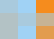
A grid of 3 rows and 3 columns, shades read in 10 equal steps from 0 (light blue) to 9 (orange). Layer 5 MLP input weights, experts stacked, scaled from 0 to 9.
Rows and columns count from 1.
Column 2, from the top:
0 1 0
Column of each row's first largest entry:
3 3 3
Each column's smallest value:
1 0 4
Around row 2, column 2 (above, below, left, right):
0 0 2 4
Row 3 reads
2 0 7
